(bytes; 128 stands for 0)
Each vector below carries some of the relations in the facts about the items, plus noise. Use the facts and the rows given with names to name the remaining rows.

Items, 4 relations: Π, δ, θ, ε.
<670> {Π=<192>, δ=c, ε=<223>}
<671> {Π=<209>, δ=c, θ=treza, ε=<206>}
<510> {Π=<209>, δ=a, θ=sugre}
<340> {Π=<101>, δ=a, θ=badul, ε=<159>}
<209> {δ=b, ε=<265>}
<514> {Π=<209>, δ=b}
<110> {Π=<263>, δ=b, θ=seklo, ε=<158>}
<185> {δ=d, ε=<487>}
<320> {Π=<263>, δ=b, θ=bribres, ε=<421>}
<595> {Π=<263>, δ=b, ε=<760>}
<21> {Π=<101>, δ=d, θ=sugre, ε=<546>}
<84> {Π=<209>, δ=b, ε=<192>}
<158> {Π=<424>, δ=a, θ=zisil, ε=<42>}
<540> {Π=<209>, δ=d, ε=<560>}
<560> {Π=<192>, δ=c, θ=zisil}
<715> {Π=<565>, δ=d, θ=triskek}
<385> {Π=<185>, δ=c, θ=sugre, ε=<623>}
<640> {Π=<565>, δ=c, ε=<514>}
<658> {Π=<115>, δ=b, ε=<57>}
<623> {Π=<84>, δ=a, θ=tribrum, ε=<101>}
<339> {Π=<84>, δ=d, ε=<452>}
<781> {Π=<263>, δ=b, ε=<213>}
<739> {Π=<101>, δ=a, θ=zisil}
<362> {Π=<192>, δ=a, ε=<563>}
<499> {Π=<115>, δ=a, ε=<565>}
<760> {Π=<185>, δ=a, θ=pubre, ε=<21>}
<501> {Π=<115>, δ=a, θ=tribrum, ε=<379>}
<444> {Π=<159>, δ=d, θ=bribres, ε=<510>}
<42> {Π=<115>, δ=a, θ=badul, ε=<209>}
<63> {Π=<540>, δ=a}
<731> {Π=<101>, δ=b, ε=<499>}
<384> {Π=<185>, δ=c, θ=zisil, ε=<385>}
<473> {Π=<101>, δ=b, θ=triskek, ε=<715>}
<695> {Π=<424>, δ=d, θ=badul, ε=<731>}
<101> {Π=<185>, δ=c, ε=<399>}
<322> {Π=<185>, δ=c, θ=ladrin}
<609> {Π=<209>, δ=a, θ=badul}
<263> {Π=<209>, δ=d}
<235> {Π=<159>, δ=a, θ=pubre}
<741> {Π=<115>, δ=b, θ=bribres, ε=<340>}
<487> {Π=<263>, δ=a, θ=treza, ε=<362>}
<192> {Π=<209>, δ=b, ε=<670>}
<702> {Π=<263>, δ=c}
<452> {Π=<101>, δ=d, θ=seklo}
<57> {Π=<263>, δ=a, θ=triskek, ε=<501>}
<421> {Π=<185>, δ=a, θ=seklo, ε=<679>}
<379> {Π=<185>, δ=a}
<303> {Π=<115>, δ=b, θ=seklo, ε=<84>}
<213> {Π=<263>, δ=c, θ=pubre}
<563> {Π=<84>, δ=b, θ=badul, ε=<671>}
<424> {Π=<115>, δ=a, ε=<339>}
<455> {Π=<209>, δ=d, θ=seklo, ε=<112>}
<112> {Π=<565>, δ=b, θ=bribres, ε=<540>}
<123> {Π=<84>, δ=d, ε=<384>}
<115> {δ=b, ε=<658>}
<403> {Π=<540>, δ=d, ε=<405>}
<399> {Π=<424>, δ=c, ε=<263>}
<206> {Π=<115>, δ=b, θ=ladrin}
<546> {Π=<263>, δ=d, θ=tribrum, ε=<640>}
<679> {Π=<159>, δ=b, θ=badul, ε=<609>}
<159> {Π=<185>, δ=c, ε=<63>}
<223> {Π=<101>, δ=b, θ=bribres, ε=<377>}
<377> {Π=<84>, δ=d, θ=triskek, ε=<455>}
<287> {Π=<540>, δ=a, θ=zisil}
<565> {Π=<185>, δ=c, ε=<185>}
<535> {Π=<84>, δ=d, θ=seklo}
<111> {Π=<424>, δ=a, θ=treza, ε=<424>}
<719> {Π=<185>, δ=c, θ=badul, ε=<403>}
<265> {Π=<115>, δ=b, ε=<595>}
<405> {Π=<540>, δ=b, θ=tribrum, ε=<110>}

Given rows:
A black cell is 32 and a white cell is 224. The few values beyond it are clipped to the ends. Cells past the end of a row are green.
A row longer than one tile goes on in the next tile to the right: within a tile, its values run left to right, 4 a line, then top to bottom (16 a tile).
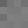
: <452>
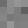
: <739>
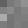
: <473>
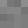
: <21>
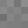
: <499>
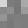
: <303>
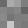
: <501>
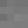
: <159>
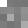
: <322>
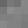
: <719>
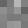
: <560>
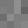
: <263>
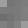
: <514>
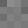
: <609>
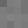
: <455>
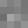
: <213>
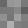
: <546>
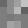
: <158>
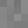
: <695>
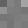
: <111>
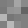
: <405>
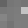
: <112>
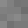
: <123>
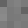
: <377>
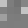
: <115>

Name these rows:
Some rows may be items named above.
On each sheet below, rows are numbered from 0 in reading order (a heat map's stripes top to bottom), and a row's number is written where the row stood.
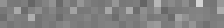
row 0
<403>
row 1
<473>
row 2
<42>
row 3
<731>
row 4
<403>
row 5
<560>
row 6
<213>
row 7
<741>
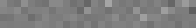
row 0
<21>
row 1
<640>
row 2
<123>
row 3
<111>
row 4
<679>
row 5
<781>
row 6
<57>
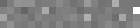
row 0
<384>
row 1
<403>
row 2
<123>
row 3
<84>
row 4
<206>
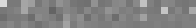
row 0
<265>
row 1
<702>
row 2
<235>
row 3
<424>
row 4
<499>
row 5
<115>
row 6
<731>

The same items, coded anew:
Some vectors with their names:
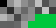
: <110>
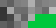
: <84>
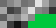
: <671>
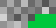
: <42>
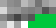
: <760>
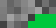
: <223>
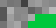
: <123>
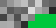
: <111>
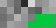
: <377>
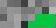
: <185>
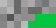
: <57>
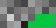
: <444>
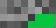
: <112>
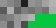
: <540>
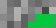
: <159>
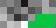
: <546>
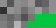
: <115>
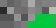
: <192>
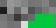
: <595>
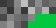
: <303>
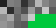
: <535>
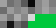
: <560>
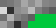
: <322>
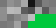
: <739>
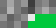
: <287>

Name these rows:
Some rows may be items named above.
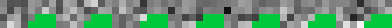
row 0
<695>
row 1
<403>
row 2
<287>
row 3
<265>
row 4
<265>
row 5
<623>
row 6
<546>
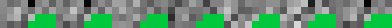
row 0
<384>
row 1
<384>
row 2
<379>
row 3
<731>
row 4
<623>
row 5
<158>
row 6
<384>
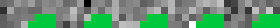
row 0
<781>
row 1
<384>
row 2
<501>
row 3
<213>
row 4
<303>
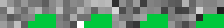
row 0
<424>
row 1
<213>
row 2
<421>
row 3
<206>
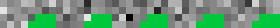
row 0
<235>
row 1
<287>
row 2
<21>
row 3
<57>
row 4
<377>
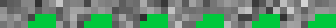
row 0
<679>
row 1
<399>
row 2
<741>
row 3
<340>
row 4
<640>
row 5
<499>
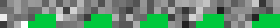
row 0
<405>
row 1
<719>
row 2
<563>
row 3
<487>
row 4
<473>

